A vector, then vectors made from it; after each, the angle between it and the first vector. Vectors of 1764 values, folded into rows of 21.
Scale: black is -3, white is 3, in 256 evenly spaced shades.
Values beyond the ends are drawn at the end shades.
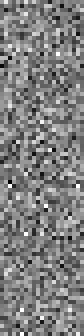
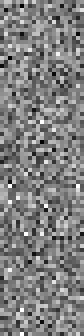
nearly parallel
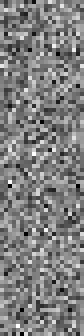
nearly opposite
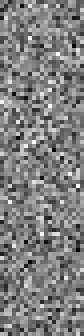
partly aligned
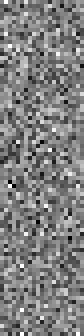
nearly parallel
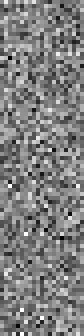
nearly parallel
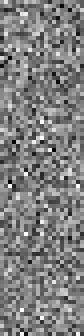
nearly parallel
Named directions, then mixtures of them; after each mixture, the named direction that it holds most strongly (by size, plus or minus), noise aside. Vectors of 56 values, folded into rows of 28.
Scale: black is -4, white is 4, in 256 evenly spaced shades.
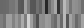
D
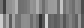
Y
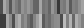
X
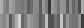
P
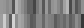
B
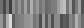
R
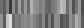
R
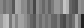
B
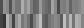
X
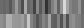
D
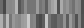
Y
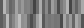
X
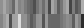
B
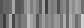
B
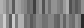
B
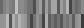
B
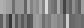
D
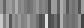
P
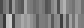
R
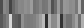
P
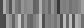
X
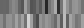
D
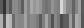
R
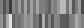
R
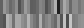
D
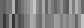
B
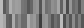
X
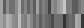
R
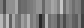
Y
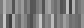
R
